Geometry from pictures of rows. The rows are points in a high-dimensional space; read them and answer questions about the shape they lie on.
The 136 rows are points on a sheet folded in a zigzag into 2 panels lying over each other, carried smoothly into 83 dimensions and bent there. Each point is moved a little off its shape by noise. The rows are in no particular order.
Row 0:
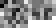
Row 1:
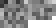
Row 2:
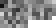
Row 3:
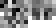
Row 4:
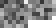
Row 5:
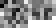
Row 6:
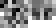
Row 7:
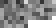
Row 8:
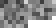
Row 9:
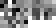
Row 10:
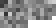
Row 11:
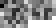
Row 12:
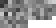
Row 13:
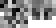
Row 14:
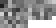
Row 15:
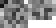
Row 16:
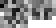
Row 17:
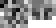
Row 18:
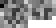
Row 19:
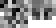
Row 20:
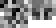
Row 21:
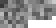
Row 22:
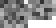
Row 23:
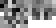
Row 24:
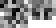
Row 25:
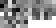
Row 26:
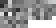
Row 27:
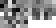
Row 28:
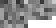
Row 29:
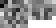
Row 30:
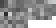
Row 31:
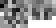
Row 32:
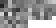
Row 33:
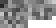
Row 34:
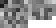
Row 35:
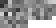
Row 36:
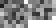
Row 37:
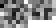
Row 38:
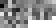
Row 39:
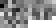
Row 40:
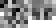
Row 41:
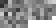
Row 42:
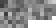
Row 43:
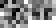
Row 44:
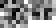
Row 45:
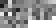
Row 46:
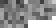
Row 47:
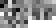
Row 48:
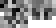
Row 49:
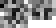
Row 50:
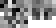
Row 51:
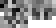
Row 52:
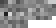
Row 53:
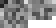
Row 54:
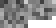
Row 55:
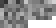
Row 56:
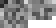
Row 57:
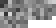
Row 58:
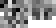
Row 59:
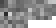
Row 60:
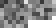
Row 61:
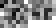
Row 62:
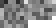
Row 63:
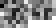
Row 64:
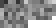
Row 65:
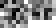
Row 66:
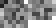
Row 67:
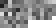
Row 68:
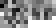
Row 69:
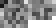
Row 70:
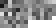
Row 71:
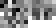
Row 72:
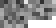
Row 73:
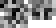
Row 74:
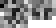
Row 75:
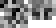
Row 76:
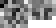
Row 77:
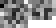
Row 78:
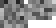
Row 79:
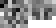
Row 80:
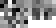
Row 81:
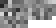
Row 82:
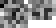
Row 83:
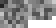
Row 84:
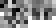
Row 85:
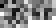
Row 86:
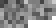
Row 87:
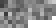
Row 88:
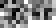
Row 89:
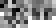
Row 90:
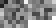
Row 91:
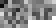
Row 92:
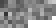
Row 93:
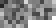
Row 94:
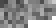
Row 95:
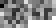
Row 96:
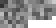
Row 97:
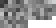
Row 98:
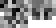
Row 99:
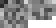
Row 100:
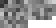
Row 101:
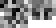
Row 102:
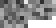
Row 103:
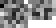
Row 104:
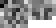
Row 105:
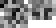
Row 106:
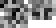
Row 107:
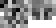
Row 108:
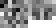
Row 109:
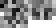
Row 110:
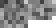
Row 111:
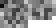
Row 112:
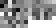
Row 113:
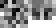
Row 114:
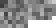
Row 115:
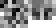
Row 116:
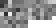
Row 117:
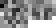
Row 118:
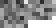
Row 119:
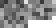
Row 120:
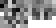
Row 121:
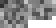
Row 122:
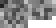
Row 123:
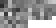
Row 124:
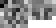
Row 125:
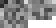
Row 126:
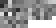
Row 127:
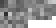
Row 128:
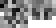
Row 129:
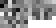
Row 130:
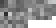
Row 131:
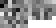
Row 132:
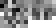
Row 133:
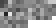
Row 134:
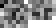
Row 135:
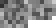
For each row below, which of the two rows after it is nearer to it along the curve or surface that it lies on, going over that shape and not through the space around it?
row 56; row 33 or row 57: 57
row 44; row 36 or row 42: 36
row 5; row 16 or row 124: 124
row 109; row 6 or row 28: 6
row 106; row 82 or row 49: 82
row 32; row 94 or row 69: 94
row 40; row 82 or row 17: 17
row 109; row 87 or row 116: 87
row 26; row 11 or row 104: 104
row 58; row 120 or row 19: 19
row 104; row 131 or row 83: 131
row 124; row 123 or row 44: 44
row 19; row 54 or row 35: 35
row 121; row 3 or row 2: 2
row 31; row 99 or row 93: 93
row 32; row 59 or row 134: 59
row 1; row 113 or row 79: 79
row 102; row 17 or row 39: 39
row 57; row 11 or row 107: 107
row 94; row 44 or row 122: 122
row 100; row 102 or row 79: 79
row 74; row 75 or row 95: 95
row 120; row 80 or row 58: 80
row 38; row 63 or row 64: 63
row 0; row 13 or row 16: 13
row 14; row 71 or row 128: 128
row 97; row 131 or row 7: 131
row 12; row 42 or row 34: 34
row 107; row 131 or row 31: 131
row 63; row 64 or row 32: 32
